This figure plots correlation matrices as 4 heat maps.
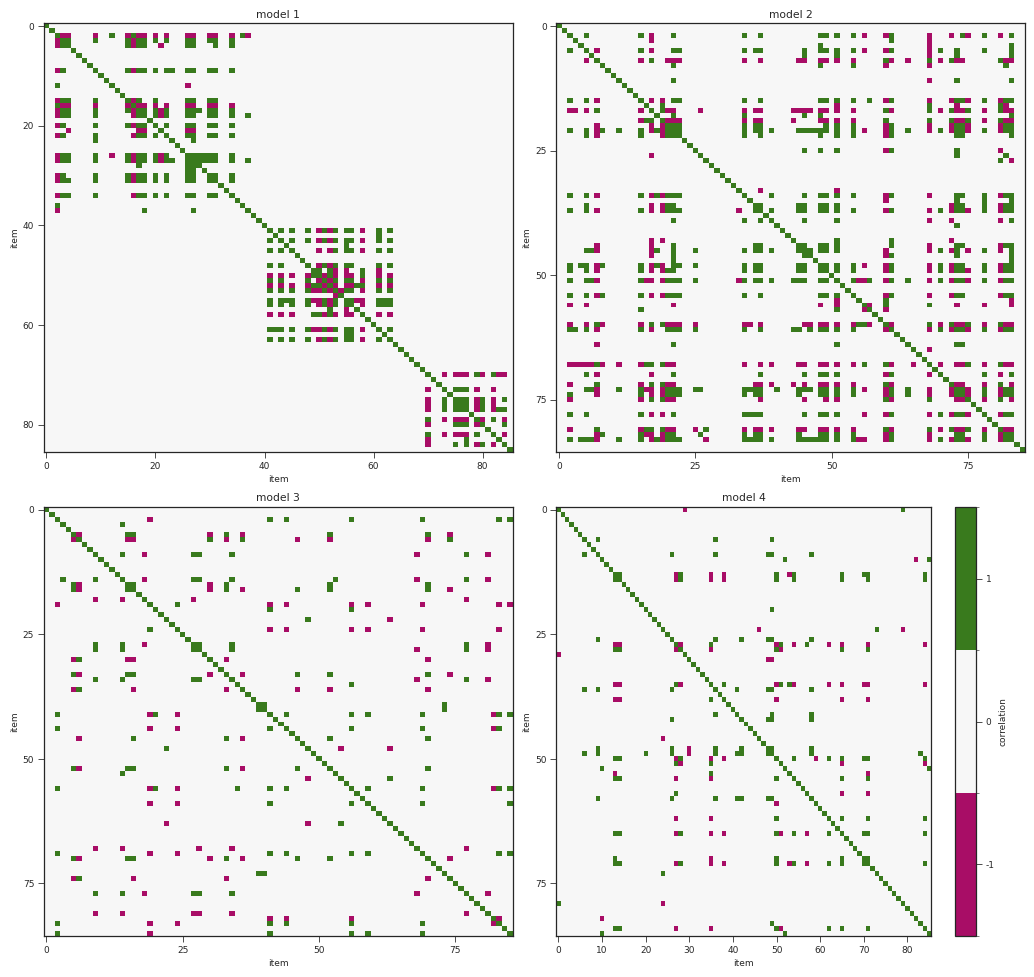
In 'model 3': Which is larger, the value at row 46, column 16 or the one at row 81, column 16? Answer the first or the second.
the first
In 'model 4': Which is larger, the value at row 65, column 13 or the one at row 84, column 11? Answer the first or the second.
the first
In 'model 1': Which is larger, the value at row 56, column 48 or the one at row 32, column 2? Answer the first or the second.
the first
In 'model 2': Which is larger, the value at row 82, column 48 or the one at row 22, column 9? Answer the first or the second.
the first
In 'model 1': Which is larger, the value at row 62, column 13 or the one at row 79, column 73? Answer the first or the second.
the first
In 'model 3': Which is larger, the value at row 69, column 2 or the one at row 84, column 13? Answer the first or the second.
the first
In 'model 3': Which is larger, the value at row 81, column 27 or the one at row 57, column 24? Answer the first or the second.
the second
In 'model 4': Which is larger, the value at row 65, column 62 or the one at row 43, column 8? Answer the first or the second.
the first
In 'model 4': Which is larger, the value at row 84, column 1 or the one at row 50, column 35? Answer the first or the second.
the first
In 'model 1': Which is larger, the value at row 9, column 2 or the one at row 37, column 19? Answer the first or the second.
the second
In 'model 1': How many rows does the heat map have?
86
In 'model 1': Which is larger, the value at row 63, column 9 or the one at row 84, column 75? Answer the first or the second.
the second
